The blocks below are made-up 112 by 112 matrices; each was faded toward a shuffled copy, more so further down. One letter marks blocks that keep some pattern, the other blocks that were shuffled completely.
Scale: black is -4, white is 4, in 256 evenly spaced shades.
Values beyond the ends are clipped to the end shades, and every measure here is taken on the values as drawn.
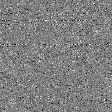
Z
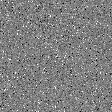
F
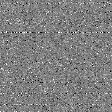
Z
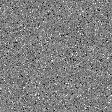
F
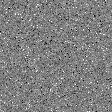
F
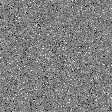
F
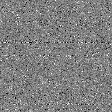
Z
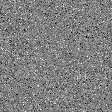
F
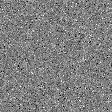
F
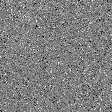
F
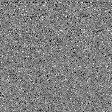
Z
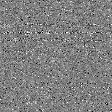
Z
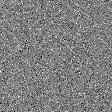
F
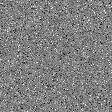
F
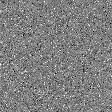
F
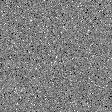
F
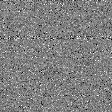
Z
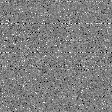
Z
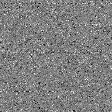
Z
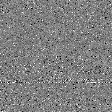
Z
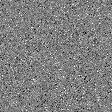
F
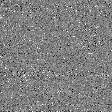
Z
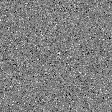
F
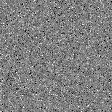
F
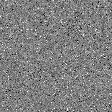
F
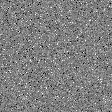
F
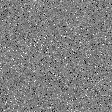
F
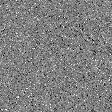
F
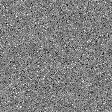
F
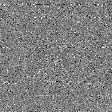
Z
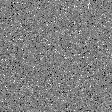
F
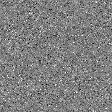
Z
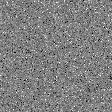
F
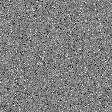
F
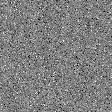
F
